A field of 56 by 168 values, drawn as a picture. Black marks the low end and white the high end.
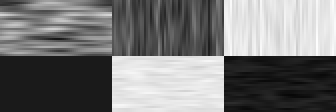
The table splits into 2 rows of 3 panels. Panel 1,1: middling, streaked across, strong in contrast. Panel 1,2: low, streaked downward. Panel 1,3: very high, streaked downward, faint in contrast. Panel 2,1: very low, flat. Panel 2,2: very high, streaked across, faint in contrast. Panel 2,3: very low, streaked across, faint in contrast.
